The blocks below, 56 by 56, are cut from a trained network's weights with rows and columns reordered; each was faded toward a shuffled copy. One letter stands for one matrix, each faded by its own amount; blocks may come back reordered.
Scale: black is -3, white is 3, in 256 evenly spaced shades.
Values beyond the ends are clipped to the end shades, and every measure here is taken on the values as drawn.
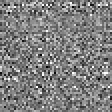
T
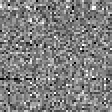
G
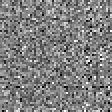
G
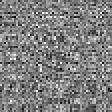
T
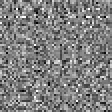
T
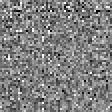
G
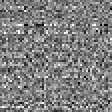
T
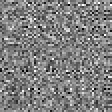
T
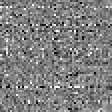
G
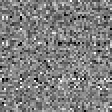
G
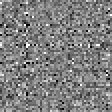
G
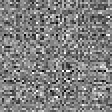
T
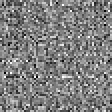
T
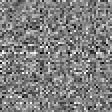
T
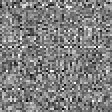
T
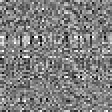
T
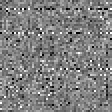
G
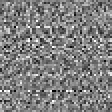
T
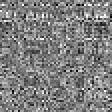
T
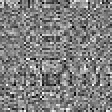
T
